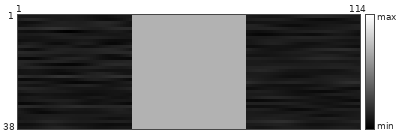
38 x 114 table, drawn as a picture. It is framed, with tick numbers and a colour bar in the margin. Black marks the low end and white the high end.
It is made of 1 by 3 panels. Panel 1,1: very low, streaked across, faint in contrast. Panel 1,2: high, flat. Panel 1,3: very low, streaked across, faint in contrast.
